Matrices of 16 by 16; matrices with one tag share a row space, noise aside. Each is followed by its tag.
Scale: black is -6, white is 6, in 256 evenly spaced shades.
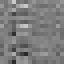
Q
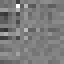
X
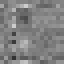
Q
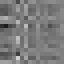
X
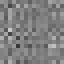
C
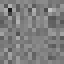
C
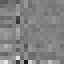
X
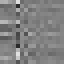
X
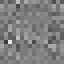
C
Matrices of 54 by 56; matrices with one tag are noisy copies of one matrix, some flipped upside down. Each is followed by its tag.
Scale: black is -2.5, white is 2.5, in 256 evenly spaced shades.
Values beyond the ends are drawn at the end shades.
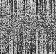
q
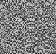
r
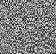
r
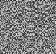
r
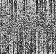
q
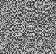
r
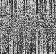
q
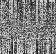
q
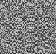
r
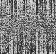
q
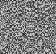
r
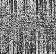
q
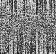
q
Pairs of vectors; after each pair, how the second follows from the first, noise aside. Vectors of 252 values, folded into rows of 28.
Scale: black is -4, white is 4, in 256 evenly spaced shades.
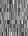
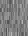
shrunk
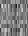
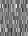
sign-scrambled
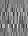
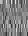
wrapped around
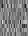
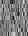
wrapped around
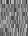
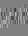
partly zeroed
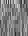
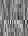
wrapped around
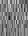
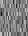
wrapped around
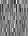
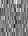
sign-scrambled
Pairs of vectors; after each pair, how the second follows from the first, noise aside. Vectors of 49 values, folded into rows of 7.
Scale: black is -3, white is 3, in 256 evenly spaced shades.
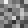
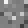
partly zeroed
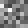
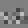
partly zeroed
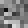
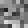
copied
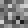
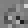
partly zeroed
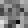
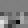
partly zeroed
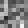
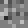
partly zeroed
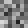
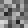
copied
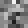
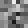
copied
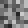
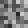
copied
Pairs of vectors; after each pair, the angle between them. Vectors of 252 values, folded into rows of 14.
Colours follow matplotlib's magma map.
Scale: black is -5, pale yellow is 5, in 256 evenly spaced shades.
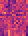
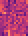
nearly parallel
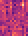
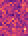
partly aligned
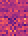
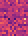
nearly parallel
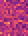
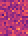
orthogonal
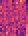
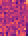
nearly opposite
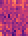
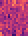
nearly parallel
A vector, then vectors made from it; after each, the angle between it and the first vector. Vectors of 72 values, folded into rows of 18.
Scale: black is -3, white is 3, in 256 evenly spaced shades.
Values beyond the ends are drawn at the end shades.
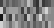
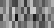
partly aligned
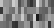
partly opposed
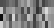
nearly parallel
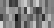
orthogonal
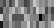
partly opposed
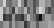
orthogonal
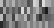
nearly opposite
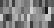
orthogonal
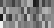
nearly parallel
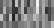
partly opposed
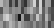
orthogonal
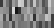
orthogonal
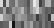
partly opposed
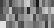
partly aligned
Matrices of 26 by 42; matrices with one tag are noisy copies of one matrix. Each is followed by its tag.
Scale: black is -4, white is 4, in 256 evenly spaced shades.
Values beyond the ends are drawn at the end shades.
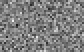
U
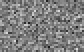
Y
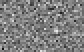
U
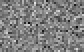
Y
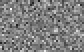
U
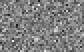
U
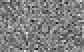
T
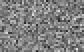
Y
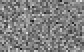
T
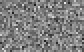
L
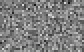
L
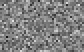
U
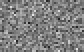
Y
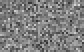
L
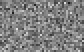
L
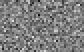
U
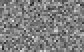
U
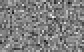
L
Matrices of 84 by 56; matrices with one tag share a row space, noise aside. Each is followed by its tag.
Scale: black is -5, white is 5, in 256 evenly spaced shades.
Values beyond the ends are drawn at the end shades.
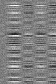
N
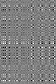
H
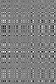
H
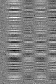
N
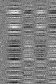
N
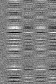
N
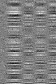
N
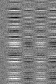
N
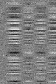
N
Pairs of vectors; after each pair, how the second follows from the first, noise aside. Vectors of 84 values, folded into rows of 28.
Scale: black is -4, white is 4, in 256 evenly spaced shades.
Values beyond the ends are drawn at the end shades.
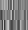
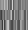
copied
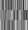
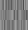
shrunk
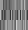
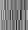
sign-scrambled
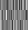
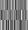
reversed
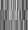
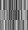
negated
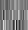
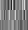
reversed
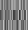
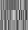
sign-scrambled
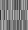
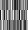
scaled up
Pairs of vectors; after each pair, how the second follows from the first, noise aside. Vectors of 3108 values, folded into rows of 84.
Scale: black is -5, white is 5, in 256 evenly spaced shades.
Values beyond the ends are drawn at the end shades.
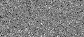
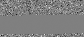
partly zeroed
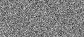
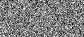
scaled up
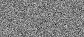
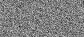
shuffled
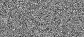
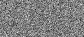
shuffled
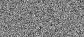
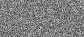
negated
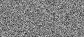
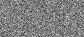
negated
